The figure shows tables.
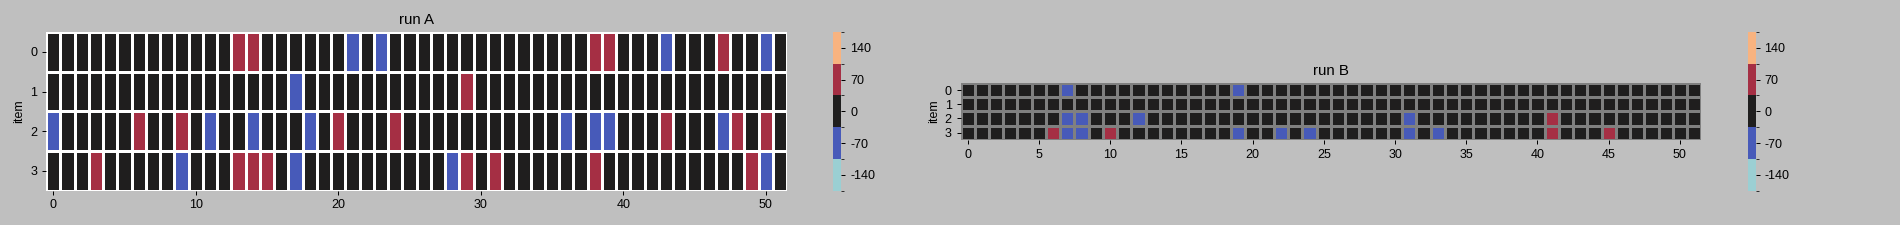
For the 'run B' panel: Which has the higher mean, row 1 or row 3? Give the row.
1
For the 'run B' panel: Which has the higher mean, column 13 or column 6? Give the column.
6
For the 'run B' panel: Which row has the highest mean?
1
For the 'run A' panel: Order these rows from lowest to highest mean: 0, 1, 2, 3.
2, 1, 0, 3
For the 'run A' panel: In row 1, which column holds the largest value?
29
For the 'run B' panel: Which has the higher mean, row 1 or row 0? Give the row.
1
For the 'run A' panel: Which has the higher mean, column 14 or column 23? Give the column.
14
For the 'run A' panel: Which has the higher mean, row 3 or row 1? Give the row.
3
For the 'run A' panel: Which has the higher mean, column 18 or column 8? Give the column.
8
